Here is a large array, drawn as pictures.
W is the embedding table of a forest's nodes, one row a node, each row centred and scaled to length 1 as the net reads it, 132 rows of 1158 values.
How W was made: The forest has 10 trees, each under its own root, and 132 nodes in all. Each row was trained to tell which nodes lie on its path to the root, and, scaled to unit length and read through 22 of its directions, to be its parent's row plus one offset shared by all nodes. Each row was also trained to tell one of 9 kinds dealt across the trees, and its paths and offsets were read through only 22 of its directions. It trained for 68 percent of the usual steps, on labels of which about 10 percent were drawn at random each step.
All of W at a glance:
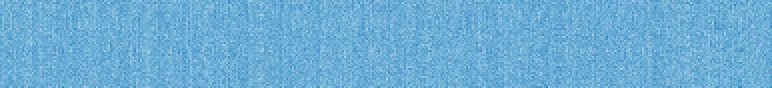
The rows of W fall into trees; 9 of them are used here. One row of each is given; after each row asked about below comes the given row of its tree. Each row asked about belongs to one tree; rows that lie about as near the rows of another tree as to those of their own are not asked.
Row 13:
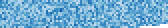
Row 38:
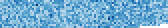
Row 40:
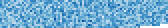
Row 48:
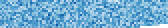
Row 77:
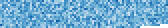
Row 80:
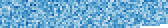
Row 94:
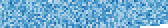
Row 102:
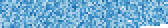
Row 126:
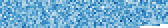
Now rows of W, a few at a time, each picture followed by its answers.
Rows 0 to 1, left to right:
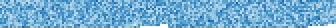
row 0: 40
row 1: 13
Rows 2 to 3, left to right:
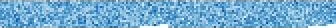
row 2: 13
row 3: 94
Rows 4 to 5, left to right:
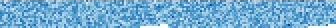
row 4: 77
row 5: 77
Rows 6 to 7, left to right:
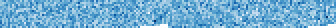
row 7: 13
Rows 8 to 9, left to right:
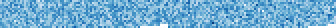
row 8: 40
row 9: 80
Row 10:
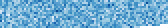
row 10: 80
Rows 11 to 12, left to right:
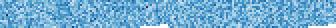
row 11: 13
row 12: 40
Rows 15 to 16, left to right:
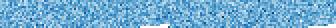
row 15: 94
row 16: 94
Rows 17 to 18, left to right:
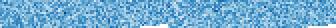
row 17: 13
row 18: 102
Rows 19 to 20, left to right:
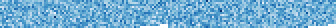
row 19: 94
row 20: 80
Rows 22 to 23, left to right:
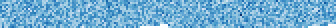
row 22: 102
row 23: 126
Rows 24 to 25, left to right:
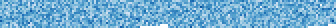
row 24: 80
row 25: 126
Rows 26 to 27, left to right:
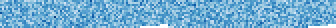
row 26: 94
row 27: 48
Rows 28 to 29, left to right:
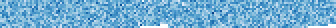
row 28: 102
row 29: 126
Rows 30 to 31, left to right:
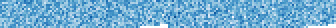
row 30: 102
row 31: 80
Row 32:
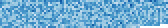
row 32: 40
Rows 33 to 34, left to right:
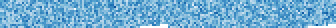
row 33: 40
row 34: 38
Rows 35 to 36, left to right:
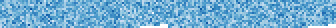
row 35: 102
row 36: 102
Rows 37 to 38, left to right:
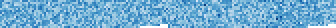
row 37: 126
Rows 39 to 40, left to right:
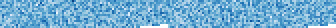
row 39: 126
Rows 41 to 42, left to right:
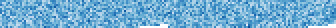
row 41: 102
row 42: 94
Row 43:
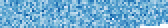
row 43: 38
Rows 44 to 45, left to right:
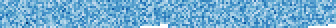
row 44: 126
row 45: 77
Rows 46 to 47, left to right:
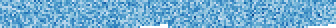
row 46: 80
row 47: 48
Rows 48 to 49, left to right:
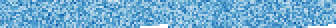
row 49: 38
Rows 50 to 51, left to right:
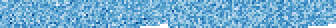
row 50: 94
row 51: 40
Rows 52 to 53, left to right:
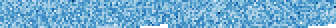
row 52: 126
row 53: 13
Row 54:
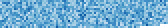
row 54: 48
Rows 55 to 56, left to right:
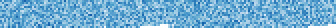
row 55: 80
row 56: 48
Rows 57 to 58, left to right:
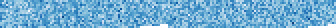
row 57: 126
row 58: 48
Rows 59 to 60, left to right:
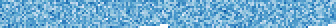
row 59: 13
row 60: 94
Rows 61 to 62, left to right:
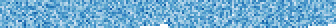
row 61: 102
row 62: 40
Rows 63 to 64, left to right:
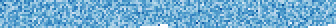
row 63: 77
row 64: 80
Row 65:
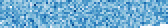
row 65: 126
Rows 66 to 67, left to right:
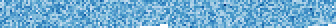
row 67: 126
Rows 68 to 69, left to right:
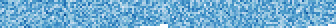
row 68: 48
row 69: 77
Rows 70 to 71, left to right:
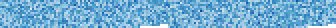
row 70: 40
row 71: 38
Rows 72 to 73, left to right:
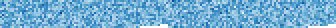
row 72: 77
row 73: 80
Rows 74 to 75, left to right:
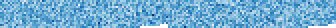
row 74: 77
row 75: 94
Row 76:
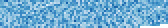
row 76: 40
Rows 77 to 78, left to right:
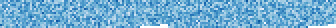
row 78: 80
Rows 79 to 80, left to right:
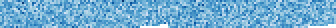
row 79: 13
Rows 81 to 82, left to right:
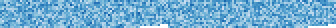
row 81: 77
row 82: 40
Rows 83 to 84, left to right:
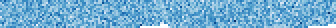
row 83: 48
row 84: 126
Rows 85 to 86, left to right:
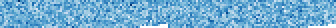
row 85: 13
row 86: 80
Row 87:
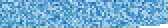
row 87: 13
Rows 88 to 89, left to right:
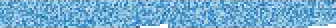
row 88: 94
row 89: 126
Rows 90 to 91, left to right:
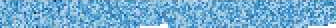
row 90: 38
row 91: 40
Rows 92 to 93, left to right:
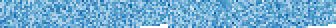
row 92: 80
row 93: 38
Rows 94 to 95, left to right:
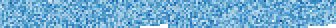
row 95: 80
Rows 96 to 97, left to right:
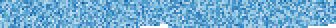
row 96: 102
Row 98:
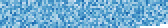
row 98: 48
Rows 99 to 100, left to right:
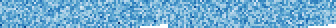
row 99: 80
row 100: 80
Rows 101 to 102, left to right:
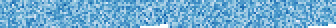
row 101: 13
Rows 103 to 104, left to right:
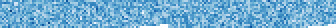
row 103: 13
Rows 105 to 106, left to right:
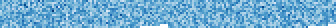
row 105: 80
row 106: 40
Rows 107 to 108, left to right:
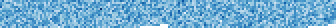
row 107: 126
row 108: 94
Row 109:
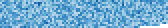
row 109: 13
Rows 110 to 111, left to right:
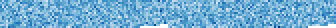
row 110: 13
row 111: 126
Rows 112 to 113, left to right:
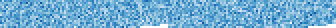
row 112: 80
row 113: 94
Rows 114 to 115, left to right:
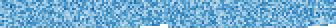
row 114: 48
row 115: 126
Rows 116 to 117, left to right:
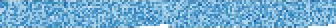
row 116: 48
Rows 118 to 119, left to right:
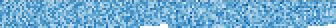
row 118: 126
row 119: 13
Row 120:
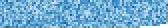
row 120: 13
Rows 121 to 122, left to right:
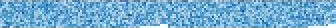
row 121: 94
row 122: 77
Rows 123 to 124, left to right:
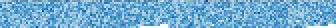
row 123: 38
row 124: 102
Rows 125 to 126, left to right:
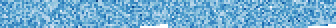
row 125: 13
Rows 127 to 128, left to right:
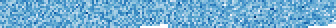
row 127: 48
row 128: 94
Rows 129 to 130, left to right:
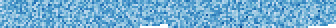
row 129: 38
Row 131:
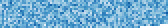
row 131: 94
